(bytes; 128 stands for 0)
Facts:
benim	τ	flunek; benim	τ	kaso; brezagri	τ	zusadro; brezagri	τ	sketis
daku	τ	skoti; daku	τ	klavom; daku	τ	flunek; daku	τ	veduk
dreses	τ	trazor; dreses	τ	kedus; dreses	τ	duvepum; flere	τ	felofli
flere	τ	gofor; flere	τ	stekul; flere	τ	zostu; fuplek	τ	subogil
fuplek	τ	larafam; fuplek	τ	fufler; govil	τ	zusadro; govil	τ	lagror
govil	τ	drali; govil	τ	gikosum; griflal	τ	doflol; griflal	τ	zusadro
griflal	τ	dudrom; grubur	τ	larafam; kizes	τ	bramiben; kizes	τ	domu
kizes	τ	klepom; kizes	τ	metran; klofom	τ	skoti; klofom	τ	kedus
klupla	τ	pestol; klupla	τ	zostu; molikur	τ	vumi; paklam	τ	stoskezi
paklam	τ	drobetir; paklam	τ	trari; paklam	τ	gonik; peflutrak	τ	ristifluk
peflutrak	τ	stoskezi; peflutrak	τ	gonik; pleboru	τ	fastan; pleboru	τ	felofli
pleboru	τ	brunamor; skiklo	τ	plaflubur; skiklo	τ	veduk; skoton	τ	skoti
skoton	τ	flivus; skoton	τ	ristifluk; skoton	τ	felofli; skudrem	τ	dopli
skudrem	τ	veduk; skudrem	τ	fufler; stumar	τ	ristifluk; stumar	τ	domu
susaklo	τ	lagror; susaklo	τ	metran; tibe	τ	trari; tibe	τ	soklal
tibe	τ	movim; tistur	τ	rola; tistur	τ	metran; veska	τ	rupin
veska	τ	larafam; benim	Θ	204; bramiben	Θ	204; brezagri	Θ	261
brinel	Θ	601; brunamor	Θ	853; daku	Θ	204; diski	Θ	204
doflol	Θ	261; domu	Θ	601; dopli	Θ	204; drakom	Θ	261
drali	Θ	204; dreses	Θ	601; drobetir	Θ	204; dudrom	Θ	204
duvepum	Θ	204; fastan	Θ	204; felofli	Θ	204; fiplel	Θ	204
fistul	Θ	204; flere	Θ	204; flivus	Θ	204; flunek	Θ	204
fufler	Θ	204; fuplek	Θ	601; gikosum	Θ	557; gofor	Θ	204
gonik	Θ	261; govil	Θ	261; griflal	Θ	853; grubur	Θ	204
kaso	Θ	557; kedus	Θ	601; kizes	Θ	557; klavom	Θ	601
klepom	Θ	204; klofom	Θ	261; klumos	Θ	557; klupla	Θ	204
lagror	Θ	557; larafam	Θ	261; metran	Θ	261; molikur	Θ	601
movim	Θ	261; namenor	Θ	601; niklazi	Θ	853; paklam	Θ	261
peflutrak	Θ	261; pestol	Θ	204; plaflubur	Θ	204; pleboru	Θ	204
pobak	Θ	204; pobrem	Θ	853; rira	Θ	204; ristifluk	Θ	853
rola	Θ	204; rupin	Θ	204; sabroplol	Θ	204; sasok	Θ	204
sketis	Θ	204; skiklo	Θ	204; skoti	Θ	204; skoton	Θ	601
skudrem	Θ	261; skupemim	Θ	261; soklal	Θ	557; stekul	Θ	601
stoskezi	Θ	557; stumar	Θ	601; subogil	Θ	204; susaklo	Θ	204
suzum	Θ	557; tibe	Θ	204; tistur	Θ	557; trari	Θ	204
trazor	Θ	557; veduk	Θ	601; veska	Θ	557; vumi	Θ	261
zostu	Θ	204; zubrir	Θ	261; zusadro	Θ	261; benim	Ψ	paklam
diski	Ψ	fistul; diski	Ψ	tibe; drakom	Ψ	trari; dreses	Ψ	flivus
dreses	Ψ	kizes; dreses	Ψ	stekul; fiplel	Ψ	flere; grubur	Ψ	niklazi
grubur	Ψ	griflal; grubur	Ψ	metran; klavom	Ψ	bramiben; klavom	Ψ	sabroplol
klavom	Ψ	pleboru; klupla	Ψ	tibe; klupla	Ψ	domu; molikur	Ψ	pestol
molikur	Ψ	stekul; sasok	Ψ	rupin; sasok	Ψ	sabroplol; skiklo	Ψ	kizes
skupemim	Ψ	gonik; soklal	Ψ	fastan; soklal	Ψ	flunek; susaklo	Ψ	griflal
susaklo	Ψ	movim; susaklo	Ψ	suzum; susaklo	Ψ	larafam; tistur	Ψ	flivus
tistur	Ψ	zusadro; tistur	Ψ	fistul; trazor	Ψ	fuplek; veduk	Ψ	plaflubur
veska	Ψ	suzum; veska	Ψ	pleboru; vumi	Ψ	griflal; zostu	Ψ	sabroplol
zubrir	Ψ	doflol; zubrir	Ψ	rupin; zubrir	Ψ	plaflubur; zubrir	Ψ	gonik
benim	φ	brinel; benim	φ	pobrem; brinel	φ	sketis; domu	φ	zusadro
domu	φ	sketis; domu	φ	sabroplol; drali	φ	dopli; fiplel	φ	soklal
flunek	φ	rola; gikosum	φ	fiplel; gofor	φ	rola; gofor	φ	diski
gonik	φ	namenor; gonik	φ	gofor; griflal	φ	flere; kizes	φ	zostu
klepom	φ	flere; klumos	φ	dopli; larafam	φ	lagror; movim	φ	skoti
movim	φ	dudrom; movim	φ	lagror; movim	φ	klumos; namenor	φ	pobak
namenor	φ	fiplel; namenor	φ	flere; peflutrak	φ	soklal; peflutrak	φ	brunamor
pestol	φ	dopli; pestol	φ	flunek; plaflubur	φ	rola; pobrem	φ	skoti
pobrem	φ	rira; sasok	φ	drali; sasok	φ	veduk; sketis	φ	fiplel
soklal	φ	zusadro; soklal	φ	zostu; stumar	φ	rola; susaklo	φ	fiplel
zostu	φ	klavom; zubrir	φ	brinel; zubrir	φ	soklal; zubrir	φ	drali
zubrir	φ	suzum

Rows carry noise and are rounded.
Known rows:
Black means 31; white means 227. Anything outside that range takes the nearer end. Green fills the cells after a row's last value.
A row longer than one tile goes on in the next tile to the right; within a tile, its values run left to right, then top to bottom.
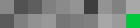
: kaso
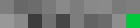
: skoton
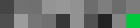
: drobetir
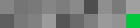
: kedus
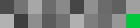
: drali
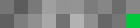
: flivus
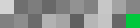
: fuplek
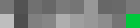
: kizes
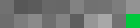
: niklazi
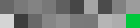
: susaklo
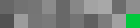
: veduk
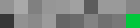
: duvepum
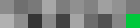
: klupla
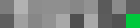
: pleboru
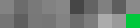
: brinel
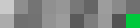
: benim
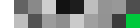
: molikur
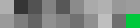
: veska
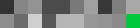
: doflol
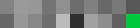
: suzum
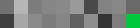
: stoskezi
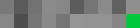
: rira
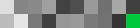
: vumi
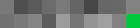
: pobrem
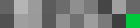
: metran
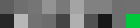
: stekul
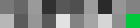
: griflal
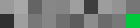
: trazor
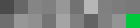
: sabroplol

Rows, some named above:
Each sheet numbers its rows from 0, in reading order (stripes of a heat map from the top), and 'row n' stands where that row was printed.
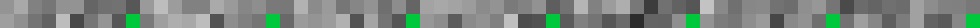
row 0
peflutrak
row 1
plaflubur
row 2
pleboru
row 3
tibe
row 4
soklal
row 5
benim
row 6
skupemim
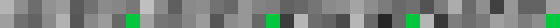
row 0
benim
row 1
benim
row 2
stekul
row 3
drali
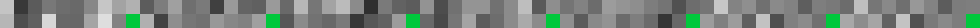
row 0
grubur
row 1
drali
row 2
soklal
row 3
dopli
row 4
pestol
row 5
zubrir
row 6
zubrir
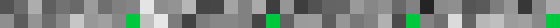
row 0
zusadro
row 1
vumi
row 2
larafam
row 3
doflol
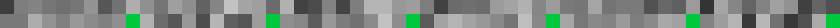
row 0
bramiben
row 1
diski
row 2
veska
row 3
rupin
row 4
domu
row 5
gonik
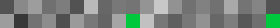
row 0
rola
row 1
stumar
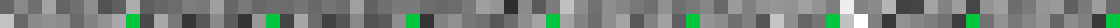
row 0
sasok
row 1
ristifluk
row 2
ristifluk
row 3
brunamor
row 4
benim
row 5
fistul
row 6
vumi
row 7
klofom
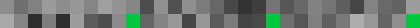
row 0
klupla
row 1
movim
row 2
lagror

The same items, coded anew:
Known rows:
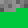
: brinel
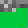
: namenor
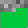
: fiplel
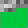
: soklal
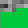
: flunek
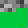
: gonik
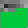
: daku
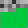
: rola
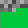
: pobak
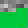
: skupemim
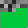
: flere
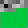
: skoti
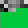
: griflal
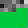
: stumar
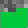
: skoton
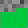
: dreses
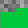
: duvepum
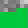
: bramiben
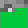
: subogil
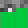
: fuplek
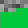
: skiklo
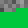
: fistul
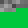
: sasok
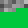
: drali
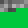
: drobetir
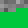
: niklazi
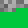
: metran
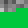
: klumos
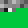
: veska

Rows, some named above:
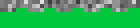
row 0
tistur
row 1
zubrir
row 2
dreses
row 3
lagror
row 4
sabroplol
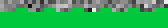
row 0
suzum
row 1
gofor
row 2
soklal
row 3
veska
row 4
gonik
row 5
susaklo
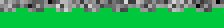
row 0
gikosum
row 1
pestol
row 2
veduk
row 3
diski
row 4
peflutrak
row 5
brunamor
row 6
klavom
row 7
pestol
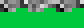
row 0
griflal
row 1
lagror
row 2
griflal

